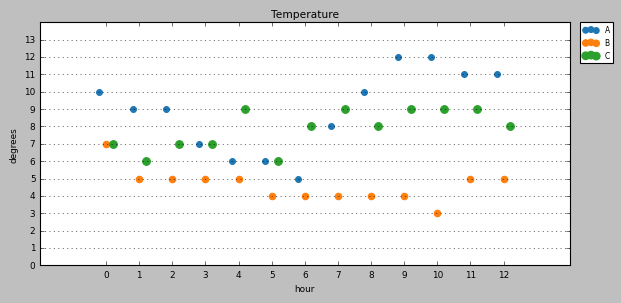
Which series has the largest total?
A
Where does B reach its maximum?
0
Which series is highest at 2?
A
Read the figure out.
Title: Temperature
x-axis: hour, ticks 0 1 2 3 4 5 6 7 8 9 10 11 12
y-axis: degrees, ticks 0 1 2 3 4 5 6 7 8 9 10 11 12 13
Legend: A, B, C
Values:
A: 10 9 9 7 6 6 5 8 10 12 12 11 11
B: 7 5 5 5 5 4 4 4 4 4 3 5 5
C: 7 6 7 7 9 6 8 9 8 9 9 9 8
